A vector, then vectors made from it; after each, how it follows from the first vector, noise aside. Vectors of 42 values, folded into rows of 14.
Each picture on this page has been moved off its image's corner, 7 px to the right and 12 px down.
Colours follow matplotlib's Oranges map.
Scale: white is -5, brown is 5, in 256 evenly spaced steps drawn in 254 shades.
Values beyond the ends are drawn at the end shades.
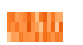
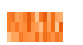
copied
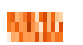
scaled up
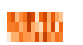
scaled up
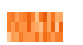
copied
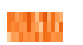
copied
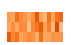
negated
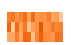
reversed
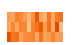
negated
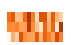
scaled up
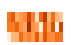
scaled up
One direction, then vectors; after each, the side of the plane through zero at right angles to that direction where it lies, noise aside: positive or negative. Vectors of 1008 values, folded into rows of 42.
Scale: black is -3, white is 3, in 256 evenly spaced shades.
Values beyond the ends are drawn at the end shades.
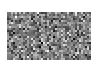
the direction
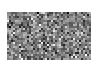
negative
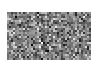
negative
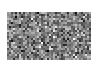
negative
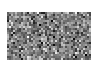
positive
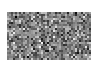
negative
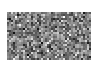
positive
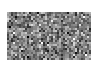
negative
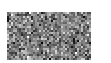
positive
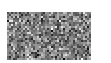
negative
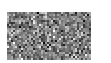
negative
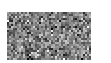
positive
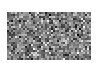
positive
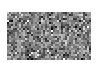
positive
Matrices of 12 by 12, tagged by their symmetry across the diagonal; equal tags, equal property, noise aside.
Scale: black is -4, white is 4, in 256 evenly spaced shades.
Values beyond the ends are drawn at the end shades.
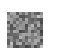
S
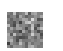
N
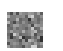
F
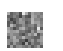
N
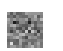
N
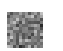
S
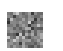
F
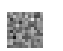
F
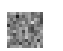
N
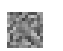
F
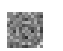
S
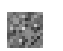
S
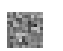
F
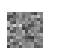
N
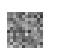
F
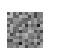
S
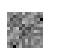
S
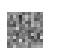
N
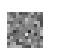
F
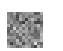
N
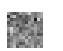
N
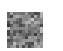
N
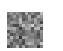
F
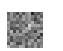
N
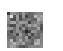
S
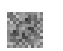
S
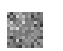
S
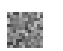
F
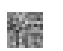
F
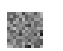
S
